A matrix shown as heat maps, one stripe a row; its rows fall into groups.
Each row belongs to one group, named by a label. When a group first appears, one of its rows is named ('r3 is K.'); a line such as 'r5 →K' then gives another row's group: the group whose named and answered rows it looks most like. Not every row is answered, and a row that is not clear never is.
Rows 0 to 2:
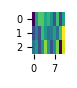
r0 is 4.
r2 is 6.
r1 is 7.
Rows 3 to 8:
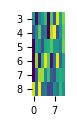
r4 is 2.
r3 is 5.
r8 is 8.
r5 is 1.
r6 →6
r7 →4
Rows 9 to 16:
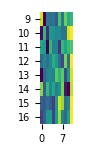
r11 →7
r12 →6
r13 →1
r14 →2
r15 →1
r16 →1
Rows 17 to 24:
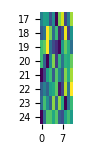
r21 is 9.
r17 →2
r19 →8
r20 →5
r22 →6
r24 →4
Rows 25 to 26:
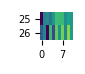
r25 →1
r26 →7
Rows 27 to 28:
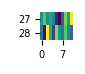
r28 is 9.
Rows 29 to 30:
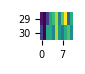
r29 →6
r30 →9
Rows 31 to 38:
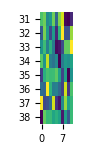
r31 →2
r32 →2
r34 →8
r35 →4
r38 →4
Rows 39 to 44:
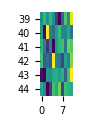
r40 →9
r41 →7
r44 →5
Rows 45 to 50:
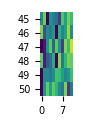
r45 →7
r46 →5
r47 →9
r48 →5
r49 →1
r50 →4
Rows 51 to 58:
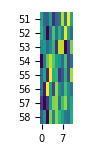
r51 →7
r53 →2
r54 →4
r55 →6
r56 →9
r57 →6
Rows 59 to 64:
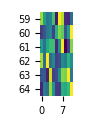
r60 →1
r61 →2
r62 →8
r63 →7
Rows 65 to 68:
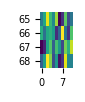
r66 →2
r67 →9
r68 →4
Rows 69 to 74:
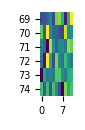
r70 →8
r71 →7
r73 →1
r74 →8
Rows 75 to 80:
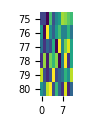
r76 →9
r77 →5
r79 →5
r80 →4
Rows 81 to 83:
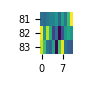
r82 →8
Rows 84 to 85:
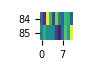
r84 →9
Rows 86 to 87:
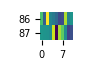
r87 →2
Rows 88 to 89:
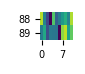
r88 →5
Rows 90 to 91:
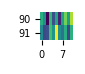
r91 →6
